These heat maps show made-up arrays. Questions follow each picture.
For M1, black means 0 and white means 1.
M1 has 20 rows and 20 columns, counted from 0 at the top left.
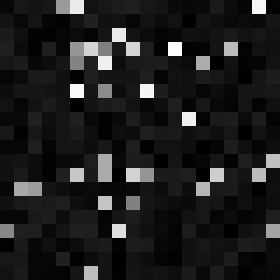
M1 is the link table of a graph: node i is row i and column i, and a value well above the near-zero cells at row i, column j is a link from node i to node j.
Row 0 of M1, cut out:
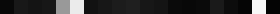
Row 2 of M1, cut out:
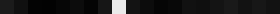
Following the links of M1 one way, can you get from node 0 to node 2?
no
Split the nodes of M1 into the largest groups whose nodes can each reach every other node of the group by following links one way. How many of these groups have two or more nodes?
1
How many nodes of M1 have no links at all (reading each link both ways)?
1
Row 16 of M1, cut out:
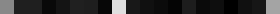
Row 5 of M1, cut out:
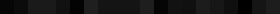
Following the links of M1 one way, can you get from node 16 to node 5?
yes
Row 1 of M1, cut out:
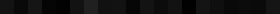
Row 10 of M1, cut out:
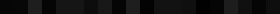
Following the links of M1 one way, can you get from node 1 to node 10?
no
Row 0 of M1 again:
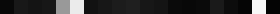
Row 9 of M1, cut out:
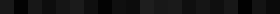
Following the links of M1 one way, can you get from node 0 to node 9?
yes
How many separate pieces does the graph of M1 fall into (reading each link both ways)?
2
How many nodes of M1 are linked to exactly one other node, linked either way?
2
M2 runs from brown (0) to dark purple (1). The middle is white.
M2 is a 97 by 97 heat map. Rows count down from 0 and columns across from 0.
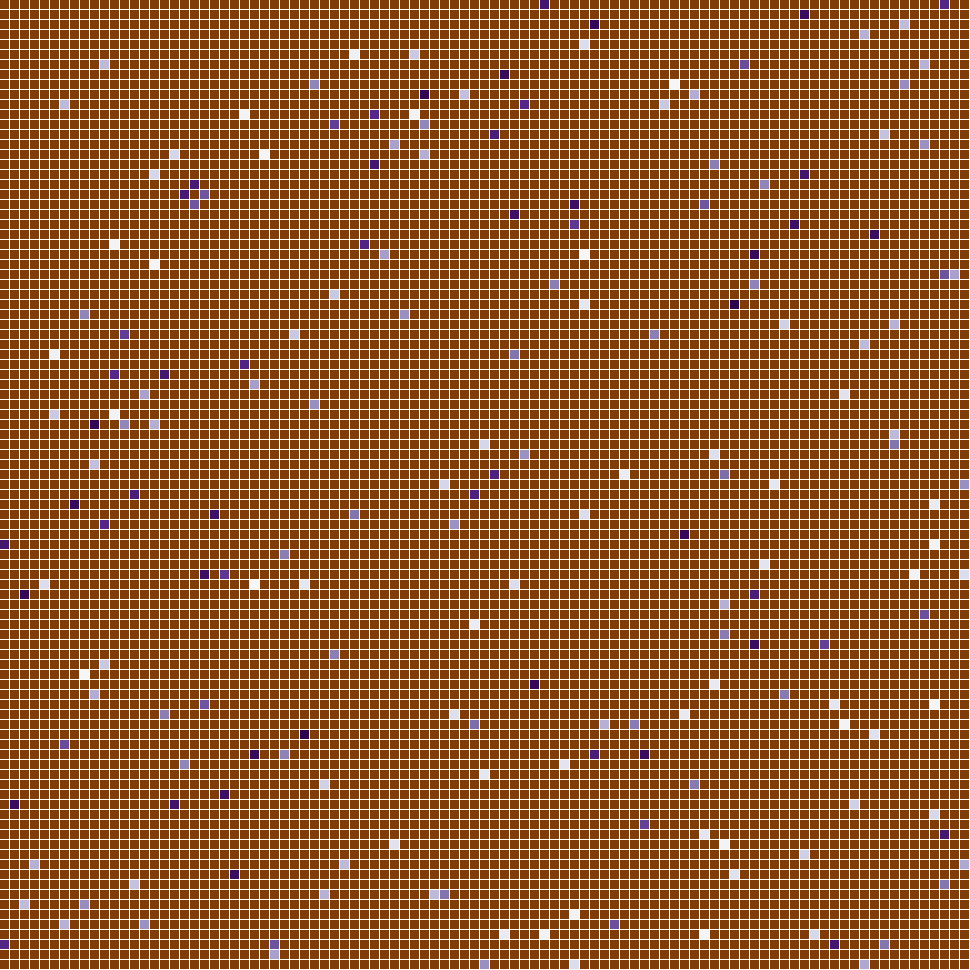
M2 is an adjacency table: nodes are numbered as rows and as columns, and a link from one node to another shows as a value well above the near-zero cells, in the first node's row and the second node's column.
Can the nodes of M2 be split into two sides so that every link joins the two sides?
yes
